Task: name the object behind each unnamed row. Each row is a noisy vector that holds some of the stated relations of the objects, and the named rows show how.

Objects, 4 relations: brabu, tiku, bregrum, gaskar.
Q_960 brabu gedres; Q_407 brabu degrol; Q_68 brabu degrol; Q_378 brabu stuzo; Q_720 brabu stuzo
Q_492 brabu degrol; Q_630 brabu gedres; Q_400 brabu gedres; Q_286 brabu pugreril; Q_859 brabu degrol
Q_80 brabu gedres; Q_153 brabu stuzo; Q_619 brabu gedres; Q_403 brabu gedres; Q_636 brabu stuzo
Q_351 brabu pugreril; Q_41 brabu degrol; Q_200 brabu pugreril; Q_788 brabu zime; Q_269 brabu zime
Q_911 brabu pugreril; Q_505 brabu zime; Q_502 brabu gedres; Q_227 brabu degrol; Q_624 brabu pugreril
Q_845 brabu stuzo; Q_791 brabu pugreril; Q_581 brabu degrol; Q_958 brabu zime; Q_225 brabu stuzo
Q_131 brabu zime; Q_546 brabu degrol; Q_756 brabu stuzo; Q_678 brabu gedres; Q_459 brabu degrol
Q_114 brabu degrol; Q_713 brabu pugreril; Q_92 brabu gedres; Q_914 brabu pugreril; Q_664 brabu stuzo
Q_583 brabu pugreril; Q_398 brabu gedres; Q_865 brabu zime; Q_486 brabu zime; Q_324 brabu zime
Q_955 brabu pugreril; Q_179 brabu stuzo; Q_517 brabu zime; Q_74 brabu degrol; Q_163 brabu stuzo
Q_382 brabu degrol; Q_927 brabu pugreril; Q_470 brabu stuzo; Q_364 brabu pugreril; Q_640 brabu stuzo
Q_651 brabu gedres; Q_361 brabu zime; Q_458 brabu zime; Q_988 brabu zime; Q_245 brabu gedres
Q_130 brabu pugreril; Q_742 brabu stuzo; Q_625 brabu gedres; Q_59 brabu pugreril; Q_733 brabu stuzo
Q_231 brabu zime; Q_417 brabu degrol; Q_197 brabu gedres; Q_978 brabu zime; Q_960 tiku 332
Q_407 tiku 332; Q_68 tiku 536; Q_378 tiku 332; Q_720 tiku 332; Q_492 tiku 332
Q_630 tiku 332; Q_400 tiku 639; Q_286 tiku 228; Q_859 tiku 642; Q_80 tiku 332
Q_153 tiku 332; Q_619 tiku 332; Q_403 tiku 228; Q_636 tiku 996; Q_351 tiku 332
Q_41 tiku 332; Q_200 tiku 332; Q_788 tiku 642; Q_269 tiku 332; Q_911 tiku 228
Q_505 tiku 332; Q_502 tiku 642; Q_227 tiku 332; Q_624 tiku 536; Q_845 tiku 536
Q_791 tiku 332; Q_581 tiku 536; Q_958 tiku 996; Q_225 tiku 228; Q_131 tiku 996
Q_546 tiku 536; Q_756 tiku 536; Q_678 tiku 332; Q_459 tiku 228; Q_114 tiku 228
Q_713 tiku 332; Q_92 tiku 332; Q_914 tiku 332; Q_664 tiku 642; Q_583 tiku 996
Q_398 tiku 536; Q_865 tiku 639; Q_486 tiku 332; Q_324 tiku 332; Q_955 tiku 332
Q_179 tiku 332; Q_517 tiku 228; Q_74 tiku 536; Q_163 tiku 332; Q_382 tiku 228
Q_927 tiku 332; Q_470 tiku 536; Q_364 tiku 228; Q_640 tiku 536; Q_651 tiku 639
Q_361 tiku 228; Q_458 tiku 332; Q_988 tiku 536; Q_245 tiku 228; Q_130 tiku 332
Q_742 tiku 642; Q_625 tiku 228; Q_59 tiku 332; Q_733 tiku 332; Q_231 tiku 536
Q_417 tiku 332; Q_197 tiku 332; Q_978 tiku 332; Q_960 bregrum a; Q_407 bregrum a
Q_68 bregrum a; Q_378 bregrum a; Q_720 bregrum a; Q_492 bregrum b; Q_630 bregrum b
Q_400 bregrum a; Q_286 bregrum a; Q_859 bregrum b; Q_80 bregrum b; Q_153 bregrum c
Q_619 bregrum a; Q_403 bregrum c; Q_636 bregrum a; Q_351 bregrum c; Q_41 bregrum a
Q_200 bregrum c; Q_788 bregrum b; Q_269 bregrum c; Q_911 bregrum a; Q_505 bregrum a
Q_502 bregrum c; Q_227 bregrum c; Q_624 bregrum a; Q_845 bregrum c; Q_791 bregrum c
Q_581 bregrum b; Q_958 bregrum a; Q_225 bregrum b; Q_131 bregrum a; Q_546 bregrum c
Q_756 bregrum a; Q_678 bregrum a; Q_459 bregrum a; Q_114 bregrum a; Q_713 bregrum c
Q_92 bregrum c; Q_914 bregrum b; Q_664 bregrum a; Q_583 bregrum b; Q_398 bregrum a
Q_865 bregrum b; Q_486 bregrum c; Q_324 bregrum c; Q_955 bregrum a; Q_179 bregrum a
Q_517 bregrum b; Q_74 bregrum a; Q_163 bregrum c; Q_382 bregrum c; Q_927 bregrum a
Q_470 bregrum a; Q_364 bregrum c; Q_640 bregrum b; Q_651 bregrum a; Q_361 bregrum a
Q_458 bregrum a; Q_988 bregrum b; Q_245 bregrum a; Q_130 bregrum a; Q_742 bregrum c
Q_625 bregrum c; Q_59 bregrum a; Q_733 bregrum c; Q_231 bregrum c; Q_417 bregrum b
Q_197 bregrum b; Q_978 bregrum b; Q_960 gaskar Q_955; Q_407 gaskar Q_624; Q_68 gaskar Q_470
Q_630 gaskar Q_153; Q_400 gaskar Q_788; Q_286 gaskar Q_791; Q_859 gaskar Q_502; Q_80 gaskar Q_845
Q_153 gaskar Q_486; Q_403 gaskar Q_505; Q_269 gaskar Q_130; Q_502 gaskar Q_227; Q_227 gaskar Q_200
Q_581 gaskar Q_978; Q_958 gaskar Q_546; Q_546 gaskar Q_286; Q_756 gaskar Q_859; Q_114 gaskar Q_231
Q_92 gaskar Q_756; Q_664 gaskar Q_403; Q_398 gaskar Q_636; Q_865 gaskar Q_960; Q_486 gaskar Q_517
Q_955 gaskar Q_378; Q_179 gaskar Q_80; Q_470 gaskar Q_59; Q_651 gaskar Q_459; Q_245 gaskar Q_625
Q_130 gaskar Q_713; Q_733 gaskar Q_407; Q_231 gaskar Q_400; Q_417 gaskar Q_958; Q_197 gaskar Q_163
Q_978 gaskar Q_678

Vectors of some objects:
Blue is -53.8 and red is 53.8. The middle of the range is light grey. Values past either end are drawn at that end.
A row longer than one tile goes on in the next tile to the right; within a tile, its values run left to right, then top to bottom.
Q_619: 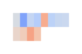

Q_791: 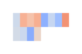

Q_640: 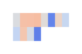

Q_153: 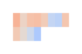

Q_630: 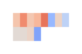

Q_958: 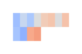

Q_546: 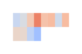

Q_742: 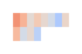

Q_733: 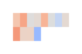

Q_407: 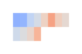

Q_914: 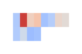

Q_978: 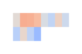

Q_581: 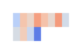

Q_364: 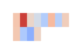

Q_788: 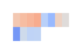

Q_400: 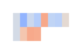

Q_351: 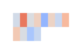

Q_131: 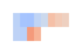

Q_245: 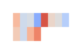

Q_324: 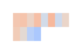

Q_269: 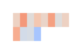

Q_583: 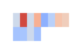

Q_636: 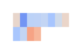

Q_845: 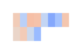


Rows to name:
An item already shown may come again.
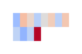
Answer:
Q_286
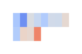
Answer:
Q_505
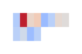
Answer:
Q_914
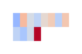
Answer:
Q_286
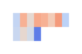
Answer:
Q_581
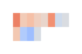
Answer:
Q_382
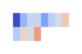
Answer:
Q_624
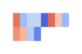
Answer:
Q_227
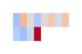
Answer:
Q_286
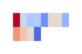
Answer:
Q_502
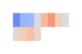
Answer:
Q_68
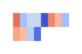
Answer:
Q_227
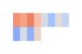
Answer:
Q_517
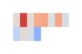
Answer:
Q_865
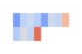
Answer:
Q_59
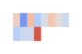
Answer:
Q_459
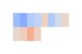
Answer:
Q_470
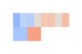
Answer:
Q_958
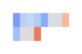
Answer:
Q_59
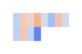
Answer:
Q_988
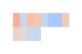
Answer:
Q_163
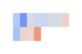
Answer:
Q_505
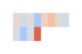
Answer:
Q_361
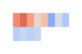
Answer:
Q_225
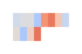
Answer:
Q_114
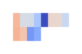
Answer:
Q_200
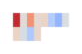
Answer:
Q_625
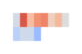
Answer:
Q_417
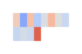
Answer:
Q_459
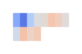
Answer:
Q_74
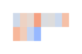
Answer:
Q_231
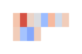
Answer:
Q_364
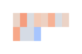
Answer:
Q_269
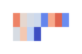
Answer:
Q_859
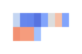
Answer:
Q_756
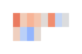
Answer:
Q_382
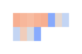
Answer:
Q_80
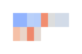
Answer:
Q_398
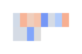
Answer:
Q_713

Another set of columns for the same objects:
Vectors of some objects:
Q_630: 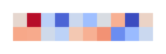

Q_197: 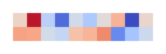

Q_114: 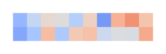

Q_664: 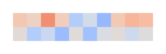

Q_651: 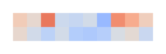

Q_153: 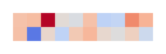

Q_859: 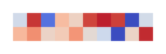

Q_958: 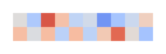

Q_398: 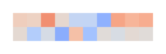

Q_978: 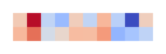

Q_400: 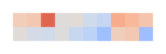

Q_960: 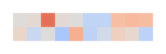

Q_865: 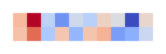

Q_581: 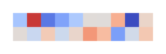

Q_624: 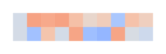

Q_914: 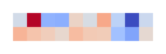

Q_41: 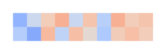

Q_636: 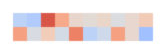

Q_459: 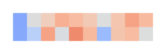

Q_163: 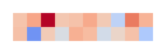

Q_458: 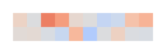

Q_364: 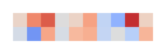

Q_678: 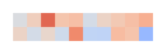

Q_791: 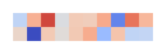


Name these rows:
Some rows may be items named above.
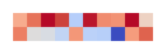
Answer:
Q_502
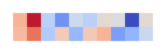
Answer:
Q_865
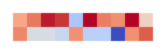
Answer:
Q_502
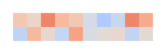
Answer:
Q_361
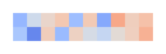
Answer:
Q_68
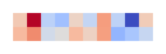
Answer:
Q_988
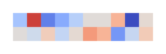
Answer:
Q_581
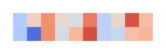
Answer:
Q_382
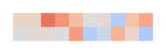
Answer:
Q_505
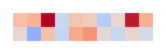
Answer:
Q_403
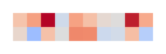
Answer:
Q_625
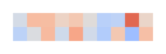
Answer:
Q_911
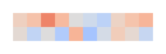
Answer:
Q_470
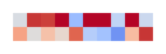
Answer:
Q_200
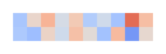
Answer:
Q_286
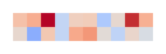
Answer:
Q_403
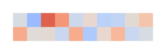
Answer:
Q_131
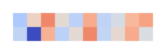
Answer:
Q_546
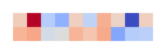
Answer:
Q_640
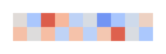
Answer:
Q_958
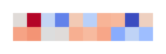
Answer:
Q_80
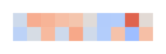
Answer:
Q_911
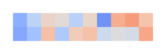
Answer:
Q_114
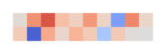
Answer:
Q_713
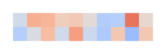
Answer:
Q_911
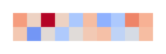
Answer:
Q_269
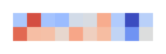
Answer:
Q_583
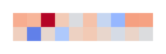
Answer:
Q_231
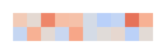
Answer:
Q_361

